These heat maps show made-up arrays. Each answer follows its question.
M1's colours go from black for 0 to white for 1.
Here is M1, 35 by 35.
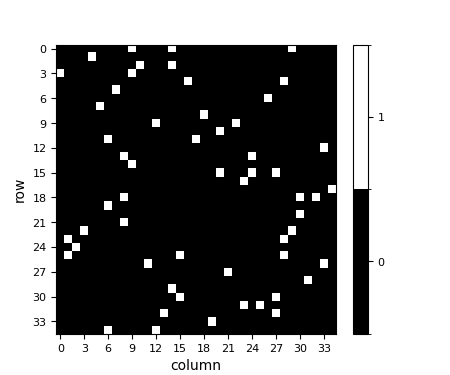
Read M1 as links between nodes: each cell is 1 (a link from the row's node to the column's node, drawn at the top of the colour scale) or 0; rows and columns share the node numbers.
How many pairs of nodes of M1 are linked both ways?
2
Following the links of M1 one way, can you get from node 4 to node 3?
yes
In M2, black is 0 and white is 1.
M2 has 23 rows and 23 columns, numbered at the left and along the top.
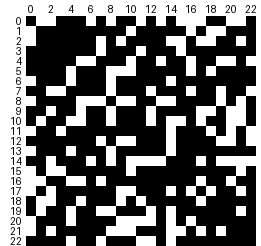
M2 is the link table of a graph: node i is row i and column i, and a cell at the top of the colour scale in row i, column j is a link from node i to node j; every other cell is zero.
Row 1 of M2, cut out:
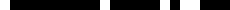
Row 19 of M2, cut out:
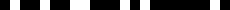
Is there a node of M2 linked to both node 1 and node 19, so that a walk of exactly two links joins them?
no
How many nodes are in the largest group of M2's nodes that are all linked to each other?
4
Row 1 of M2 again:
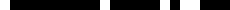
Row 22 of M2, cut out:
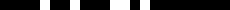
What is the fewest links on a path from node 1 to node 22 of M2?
3
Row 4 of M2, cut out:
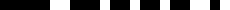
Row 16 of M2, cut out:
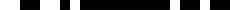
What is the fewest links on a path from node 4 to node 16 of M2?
1
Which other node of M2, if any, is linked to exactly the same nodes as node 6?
node 13
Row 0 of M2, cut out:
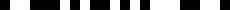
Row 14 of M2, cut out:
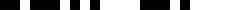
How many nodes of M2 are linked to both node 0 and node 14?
8
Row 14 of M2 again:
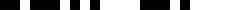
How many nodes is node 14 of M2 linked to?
12
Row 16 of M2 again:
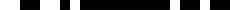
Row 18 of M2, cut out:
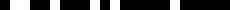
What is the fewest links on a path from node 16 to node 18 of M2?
2
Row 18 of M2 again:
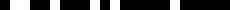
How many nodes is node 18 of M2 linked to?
6
